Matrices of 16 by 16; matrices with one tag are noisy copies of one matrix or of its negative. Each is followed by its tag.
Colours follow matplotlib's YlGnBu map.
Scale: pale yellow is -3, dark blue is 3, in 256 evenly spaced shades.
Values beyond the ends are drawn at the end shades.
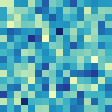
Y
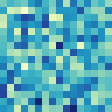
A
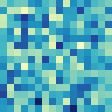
A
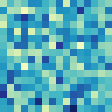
A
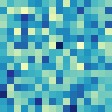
A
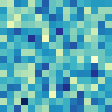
Y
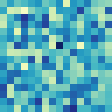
A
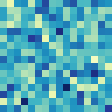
Y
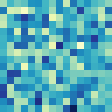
A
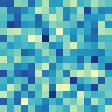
Y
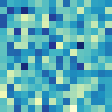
A
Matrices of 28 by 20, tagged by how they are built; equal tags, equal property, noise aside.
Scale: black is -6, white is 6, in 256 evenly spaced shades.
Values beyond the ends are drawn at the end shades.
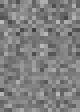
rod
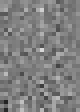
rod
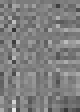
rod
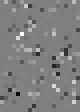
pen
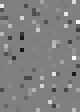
pen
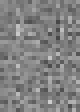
rod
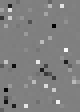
pen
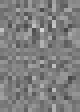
rod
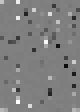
pen
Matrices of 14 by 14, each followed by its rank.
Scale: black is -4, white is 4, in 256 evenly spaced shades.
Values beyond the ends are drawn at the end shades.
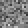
full rank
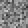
full rank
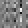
two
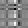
one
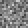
full rank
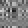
two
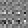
two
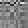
two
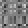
two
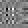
two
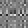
two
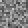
full rank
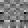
two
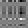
one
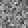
full rank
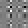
one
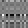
one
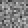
full rank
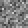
full rank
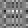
one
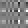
one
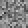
full rank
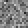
full rank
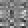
two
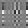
one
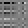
one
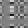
one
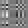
one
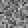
full rank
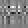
two
